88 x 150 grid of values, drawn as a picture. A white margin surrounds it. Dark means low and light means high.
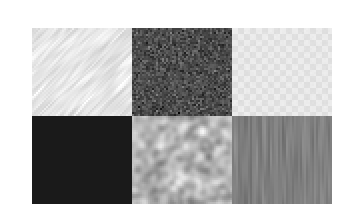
The table splits into 2 rows of 3 panels. Panel 1,1: very high, slanting up to the right, faint in contrast. Panel 1,2: low, fine-grained. Panel 1,3: very high, checkered, faint in contrast. Panel 2,1: very low, flat. Panel 2,2: high, blotchy. Panel 2,3: middling, streaked downward, faint in contrast.
